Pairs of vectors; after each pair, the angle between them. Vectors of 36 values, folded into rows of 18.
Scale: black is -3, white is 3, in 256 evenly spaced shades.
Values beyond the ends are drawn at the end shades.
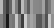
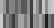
orthogonal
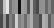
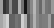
partly opposed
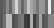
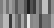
partly opposed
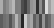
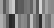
partly aligned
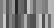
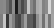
nearly parallel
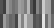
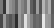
nearly parallel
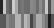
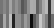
partly aligned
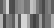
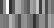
partly aligned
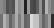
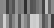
nearly parallel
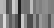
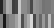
nearly opposite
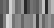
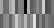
partly aligned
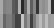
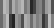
orthogonal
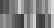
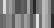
partly opposed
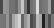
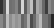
partly aligned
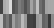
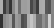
nearly opposite
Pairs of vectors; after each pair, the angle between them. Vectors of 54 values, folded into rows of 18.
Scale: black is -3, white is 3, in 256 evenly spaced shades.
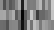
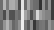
nearly opposite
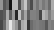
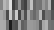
nearly opposite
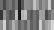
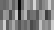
nearly parallel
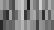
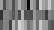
partly aligned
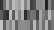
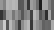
orthogonal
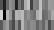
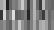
partly opposed
